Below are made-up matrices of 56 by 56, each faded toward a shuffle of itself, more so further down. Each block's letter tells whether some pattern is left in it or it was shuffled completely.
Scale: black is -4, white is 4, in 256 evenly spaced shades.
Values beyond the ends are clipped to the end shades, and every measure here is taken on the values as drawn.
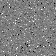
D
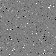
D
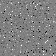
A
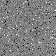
D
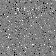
A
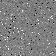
D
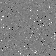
D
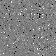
A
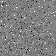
D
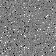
A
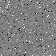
D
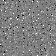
A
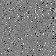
A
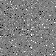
A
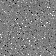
D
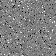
D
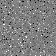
A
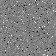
D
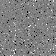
A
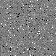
A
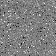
A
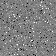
D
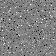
D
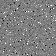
D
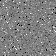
D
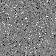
D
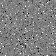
A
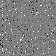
A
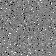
A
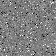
D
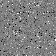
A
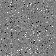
A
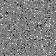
A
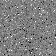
D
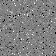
A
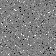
D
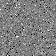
D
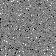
D
